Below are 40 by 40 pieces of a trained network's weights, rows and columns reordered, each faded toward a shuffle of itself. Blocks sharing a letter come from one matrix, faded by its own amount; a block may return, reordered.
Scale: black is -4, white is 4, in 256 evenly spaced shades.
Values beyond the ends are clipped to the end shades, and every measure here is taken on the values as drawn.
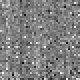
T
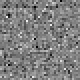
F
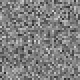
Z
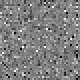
F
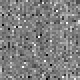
T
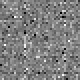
F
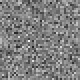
Z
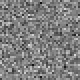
Z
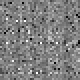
T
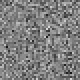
Z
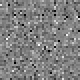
F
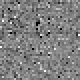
F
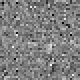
F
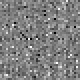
T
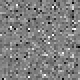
F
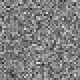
Z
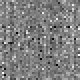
T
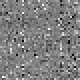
F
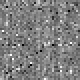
T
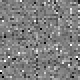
F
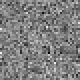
Z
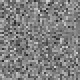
Z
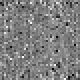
T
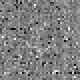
T
